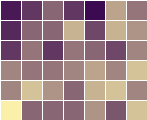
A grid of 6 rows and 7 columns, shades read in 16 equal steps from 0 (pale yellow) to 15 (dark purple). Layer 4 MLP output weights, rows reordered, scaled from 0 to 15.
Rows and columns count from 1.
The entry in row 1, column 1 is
14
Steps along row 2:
down same down up down up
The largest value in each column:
14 12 12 12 15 11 8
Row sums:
75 56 67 45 39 46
